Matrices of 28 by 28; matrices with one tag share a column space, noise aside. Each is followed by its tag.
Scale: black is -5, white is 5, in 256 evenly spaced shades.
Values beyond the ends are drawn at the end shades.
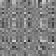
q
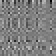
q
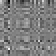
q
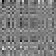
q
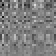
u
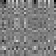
q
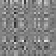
q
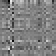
q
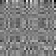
q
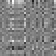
q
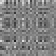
q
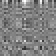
q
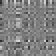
q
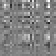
u
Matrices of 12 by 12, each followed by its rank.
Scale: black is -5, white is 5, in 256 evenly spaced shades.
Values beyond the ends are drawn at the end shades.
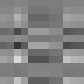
one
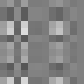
one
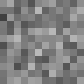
full rank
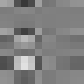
one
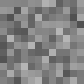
full rank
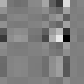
one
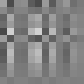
one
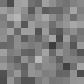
full rank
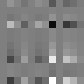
one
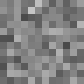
full rank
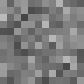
full rank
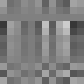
one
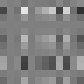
one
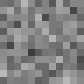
full rank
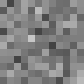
full rank
